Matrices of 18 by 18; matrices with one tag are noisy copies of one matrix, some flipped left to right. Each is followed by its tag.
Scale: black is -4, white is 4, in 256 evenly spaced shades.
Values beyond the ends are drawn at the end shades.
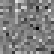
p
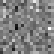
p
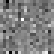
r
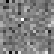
r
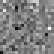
p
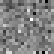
r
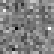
p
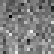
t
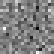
p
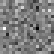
p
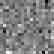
r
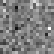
p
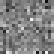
r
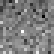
t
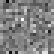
r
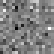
p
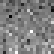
t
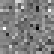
p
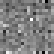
r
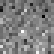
t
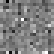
r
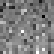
t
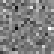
p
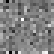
r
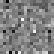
r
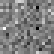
p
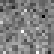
t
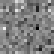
p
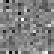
r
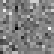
p
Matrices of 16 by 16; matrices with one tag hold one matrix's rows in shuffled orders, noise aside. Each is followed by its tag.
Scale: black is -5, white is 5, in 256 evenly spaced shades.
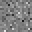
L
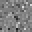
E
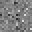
E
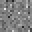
L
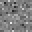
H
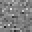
H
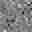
L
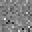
L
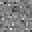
H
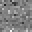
H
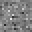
H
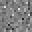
L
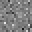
L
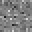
H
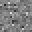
H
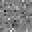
H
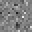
E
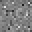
L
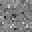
H
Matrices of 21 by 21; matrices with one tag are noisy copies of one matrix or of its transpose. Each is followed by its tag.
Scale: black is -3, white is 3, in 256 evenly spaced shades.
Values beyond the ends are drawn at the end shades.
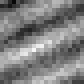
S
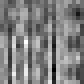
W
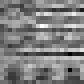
W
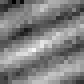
S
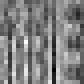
W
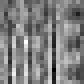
W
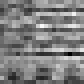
W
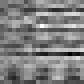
W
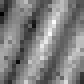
S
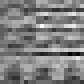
W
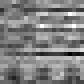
W
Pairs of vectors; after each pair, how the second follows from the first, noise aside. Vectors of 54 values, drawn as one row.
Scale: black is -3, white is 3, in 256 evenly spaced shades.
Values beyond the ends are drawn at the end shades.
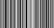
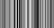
shuffled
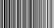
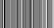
partly zeroed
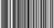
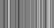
partly zeroed
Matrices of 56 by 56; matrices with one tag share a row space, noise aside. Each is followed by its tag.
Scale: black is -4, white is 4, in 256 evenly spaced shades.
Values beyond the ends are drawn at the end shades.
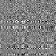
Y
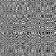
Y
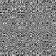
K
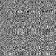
Y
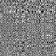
Y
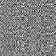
Y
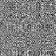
Y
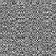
K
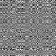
K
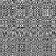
K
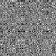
K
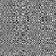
Y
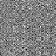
Y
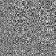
Y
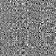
Y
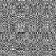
K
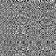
Y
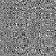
Y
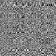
Y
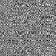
Y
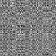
K
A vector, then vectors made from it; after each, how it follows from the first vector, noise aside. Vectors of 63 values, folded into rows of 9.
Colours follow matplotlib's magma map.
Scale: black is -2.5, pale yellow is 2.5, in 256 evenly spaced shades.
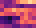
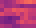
shrunk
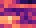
negated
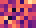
sign-scrambled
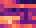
negated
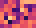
sign-scrambled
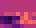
partly zeroed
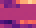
partly zeroed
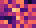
sign-scrambled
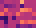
partly zeroed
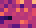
partly zeroed
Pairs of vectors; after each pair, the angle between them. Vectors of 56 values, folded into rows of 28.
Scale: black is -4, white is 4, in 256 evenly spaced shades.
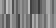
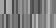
nearly parallel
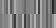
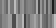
nearly parallel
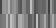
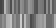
partly aligned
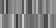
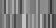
orthogonal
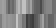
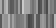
partly aligned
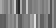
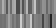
partly aligned
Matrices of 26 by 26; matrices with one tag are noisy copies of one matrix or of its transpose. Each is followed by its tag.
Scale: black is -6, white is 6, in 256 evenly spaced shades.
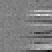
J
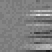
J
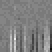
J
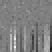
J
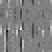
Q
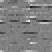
Q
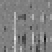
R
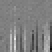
J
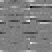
Q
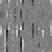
Q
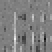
R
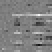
R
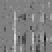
R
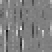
Q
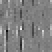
Q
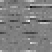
Q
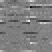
Q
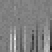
J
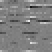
Q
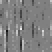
Q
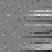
J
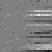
J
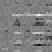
R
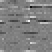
Q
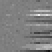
J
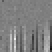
J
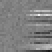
J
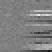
J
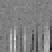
J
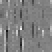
Q
